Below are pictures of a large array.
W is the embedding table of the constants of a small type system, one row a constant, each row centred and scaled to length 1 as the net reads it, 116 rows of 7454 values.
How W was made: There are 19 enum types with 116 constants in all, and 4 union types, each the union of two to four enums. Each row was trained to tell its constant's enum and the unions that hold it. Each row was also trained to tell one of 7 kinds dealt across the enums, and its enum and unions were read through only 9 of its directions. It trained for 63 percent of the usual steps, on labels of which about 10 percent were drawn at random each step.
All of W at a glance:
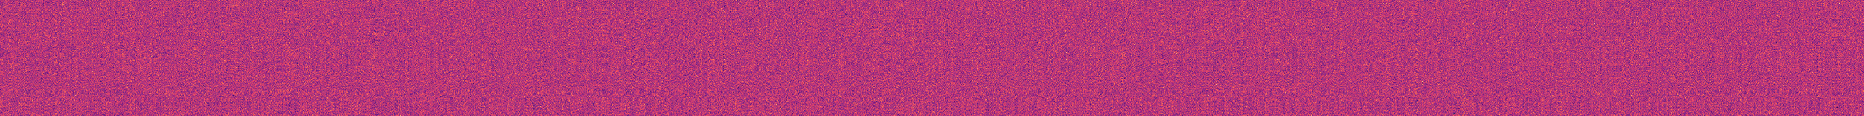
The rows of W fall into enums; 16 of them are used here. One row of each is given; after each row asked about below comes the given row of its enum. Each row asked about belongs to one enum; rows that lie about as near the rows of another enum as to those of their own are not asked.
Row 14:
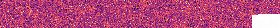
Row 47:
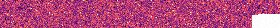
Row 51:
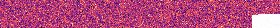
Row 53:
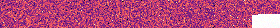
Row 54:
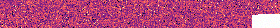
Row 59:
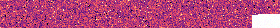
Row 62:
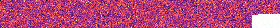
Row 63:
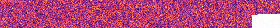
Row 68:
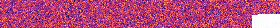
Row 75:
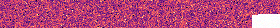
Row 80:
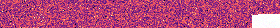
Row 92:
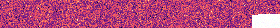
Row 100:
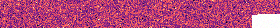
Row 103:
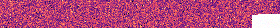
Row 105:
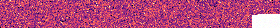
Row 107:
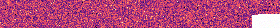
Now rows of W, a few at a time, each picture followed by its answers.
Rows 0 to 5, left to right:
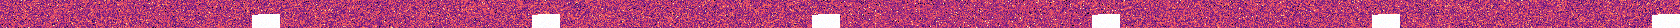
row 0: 51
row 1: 92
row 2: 54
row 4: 105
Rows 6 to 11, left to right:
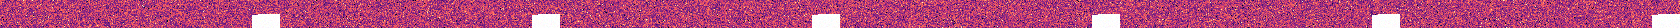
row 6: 100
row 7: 14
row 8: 54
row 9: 59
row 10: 107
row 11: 54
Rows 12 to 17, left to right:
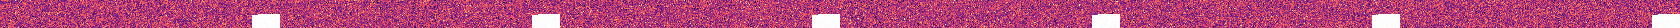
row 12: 62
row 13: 14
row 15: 59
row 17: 59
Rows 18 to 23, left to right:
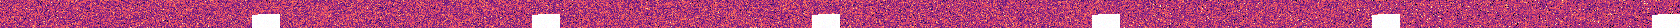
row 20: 103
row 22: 103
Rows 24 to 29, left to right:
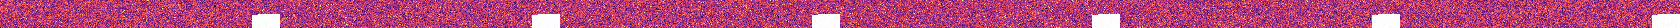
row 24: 107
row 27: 62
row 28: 80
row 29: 100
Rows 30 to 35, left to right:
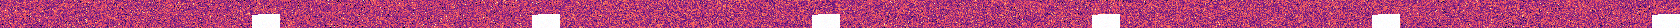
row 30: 51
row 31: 62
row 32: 100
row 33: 54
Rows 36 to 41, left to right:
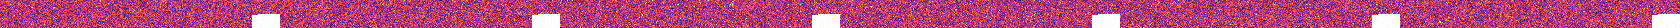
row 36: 107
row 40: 103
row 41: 105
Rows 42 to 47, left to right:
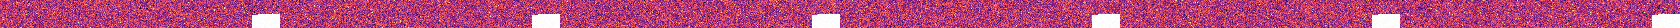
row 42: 59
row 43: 51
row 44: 62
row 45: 103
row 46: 14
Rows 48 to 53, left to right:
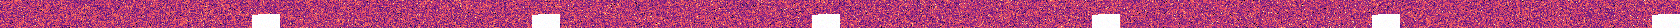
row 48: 80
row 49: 54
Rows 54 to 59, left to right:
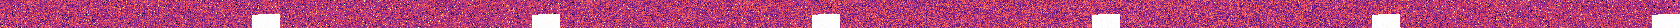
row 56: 54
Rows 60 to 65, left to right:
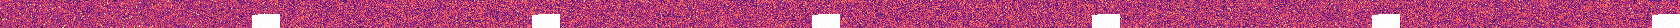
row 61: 62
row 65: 14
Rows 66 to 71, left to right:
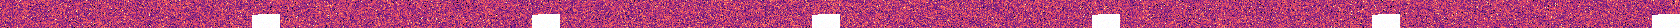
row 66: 68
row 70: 68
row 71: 59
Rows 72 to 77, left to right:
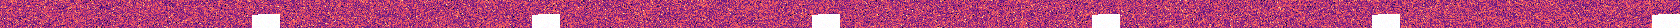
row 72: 63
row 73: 62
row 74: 14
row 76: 100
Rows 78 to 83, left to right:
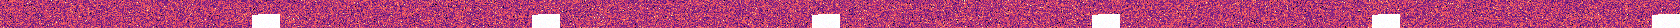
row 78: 63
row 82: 53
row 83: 103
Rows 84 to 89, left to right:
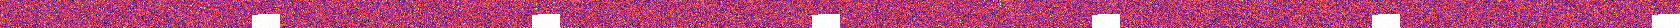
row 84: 59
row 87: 59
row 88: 14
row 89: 63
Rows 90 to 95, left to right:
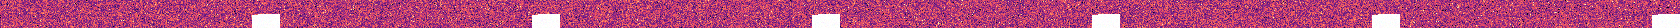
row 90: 103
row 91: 92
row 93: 80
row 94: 80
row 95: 62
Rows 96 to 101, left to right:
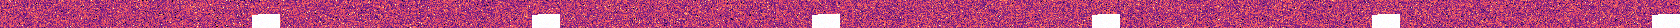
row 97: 105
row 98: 100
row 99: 107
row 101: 51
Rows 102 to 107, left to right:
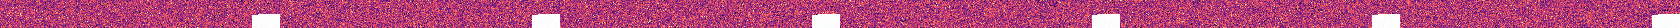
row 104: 107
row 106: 80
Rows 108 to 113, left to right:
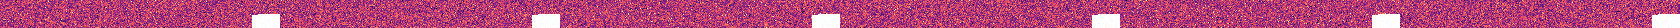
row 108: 105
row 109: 80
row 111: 51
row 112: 80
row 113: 107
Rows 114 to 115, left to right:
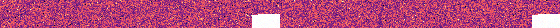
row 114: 103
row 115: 92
